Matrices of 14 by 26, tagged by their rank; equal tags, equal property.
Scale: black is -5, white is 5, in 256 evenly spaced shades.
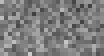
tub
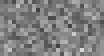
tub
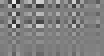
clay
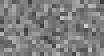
tub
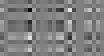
clay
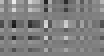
clay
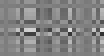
clay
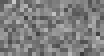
tub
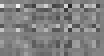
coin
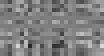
coin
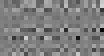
coin
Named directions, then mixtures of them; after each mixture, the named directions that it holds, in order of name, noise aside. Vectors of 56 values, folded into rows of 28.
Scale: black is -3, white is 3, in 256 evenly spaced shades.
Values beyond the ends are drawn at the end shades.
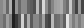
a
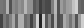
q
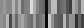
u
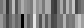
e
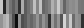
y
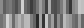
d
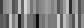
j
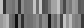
y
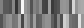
d, e, q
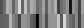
j, u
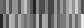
q, u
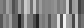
j, y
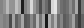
d, e, u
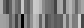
e, j, y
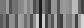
q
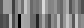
a, j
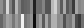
e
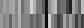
u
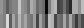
d, u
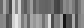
a, j, y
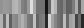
u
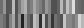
e, q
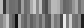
u, y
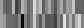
e, y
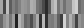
q, u, y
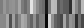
u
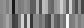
a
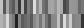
y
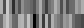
d, e, y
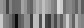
a, e, y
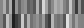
a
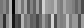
a, j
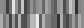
e, j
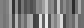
e, q, u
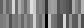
e, u
